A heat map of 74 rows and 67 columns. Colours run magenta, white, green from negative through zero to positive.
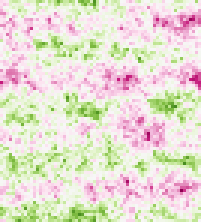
Stripes: horizontal, repeating 4 times. Grain: blotchy. Histogram: bell-shaped.
